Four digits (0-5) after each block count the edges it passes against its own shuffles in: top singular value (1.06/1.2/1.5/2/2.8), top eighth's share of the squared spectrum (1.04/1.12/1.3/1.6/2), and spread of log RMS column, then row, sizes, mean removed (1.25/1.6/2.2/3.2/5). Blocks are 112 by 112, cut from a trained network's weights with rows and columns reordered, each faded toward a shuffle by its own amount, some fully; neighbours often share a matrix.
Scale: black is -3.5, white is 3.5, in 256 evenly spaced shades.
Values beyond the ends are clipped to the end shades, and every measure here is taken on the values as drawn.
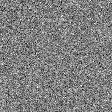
1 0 0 0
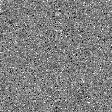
3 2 1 0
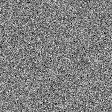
1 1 0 0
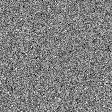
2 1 0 0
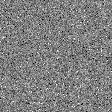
2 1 0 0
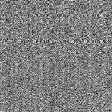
4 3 1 2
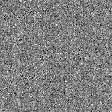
3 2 0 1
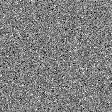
2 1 0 0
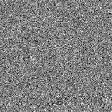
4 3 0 1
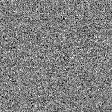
3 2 0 1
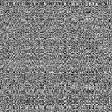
5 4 3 3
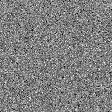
3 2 0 0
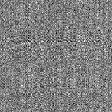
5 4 2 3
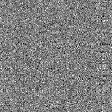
4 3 1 2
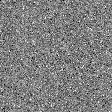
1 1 0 0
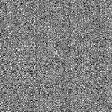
4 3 1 2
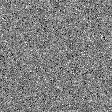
2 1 0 0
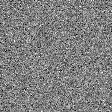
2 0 0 0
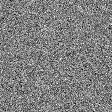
0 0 0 0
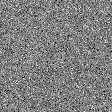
0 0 0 0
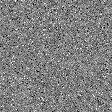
2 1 0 0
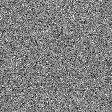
1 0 0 0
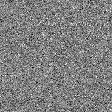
3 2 0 0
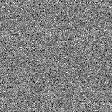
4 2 1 1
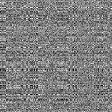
5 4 3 3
